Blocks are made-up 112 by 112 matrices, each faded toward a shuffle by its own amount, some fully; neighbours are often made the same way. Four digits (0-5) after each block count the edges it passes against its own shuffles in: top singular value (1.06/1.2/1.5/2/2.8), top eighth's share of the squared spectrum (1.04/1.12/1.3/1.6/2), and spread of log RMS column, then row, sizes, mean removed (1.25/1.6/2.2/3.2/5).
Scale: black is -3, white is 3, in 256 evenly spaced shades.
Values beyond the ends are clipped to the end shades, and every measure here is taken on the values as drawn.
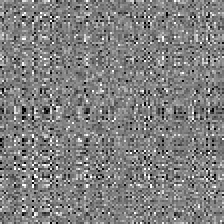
5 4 4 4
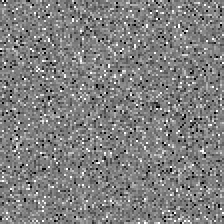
0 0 0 0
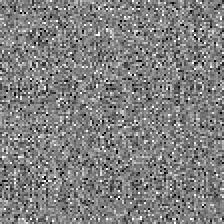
4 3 1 2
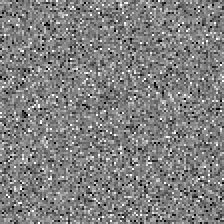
1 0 0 0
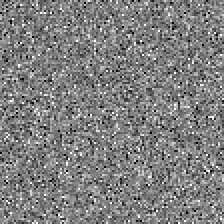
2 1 0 0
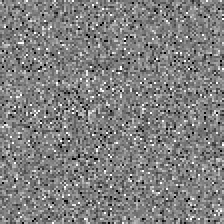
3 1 0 1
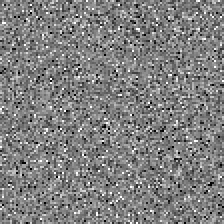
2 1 0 0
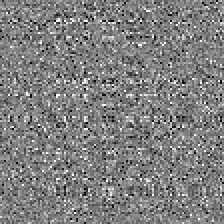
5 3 2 3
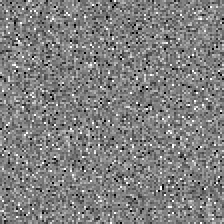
2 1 0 0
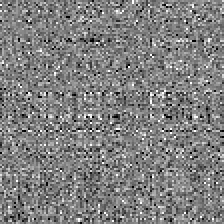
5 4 2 3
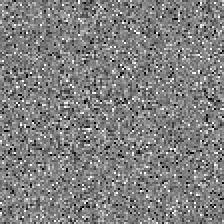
3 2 1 1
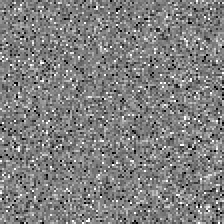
2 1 0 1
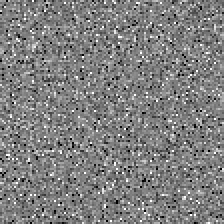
3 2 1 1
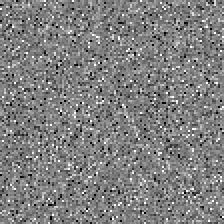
1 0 0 0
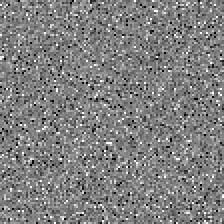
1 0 0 0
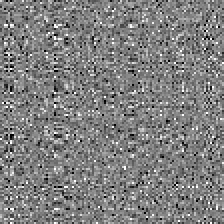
5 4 3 3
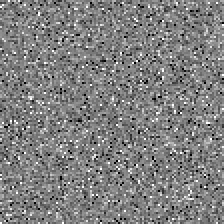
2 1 0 0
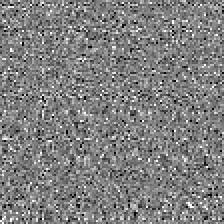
4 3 2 2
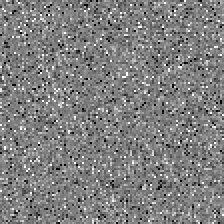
0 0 0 0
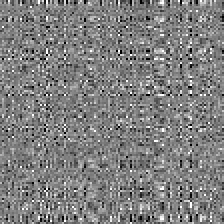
5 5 4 4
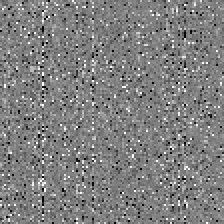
2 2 2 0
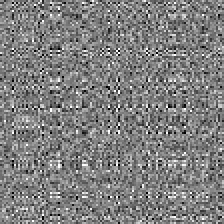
5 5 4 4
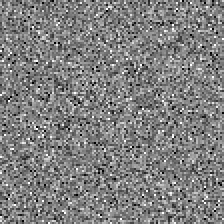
0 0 0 0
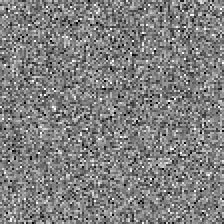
0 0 0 0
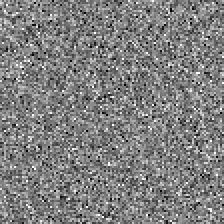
0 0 0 0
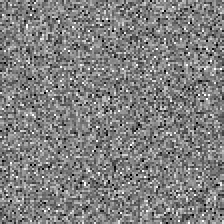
0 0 0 0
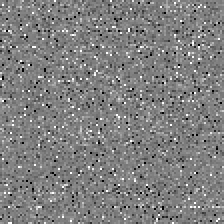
1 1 0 1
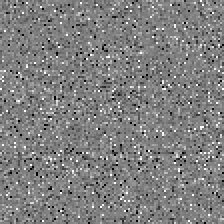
1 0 0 1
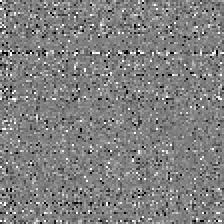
2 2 2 3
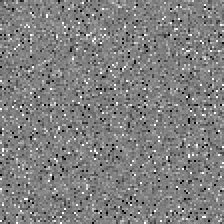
1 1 1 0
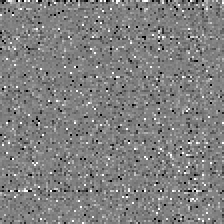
2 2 1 2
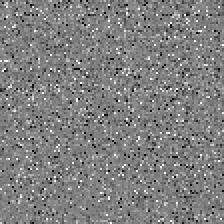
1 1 1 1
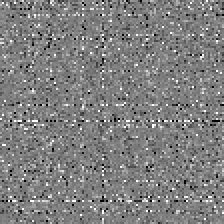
2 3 2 3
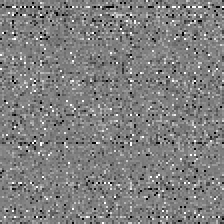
2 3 2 3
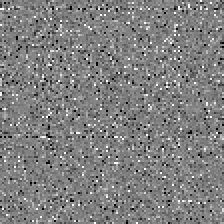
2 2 1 2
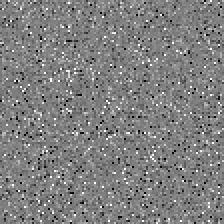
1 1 0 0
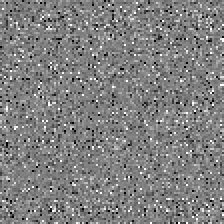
1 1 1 2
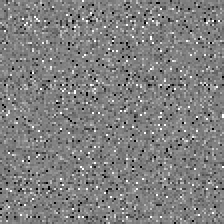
1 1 1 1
